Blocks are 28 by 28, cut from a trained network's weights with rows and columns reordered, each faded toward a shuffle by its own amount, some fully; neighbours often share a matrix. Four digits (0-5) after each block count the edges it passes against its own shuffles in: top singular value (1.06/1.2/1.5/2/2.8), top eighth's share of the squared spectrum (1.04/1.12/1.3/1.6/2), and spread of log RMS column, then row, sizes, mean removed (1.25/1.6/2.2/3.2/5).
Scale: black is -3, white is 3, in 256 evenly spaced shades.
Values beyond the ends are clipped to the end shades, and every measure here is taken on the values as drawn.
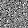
0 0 0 0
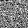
0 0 0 0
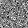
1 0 0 0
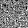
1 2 0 0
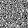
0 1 0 0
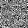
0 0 1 0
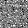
2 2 1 0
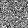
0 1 0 0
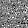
0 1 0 0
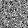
0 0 0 0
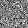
1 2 0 1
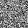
1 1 0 0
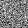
0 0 0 0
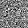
2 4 1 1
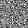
2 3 1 1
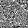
0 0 0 0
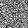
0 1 0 0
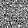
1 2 1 0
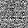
2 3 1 1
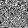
0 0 0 1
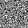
0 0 0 0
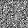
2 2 0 0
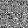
2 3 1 2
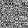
3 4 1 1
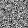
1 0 0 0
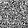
2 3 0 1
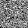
1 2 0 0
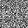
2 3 0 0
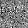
2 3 1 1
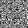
2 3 1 1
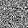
2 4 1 1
